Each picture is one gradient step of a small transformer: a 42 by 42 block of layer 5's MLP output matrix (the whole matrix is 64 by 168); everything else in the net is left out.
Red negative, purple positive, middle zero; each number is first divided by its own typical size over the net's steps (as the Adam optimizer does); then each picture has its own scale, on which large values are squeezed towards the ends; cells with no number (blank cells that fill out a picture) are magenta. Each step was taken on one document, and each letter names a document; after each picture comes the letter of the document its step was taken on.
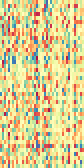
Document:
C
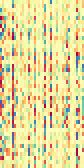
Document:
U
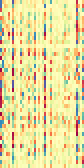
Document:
U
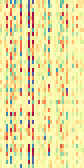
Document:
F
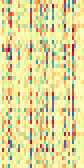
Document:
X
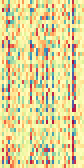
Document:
X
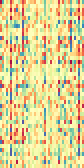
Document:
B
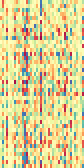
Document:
B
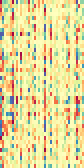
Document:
U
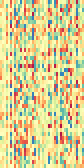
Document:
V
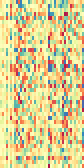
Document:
V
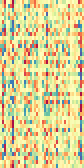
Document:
C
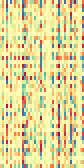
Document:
B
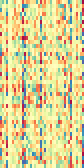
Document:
B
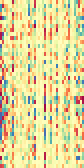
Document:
U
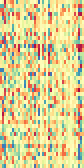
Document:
C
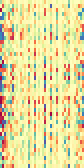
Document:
U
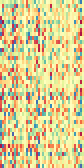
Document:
C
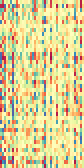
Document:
C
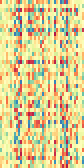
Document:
V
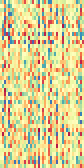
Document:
C
